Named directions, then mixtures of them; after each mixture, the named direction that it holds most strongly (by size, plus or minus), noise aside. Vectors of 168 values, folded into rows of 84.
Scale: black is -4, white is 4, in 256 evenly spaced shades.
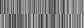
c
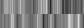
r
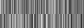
c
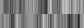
r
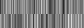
c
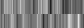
r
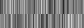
c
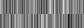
c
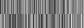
c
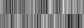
r
